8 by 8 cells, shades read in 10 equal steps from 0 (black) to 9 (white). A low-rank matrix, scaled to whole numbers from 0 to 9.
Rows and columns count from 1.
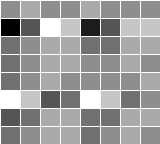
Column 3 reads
5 9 6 6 6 3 6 6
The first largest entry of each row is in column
2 3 3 3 3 1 3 3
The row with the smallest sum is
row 2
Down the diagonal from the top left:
5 3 6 6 5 7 6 5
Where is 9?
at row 2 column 3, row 6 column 1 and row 6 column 5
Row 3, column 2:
5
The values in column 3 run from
3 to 9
